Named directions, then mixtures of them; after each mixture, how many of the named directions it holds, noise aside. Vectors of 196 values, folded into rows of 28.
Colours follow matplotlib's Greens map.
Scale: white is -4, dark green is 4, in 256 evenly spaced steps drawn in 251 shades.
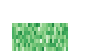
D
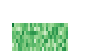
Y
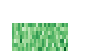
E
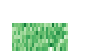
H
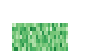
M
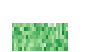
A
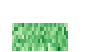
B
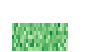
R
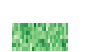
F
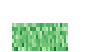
one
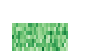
two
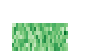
three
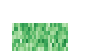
three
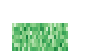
two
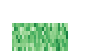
three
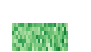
three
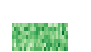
one
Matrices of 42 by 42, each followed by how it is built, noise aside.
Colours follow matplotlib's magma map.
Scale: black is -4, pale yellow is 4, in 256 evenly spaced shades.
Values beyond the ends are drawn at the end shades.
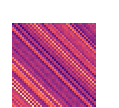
Toeplitz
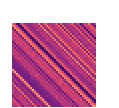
Toeplitz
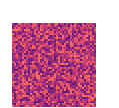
noise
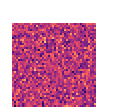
noise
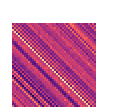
Toeplitz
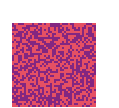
noise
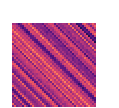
Toeplitz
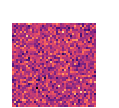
noise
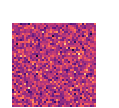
noise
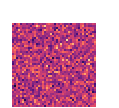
noise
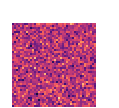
noise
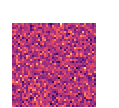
noise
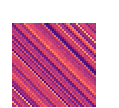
Toeplitz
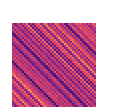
Toeplitz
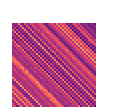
Toeplitz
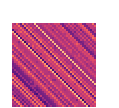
Toeplitz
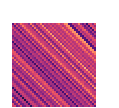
Toeplitz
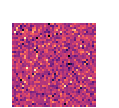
noise
